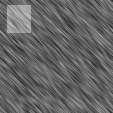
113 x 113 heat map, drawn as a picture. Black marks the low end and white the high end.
An odd patch, higher than its surroundings, sits in the top left. The grain runs diagonally down to the right. The ninth with the highest average is the top left. Neither half mirrors the other.
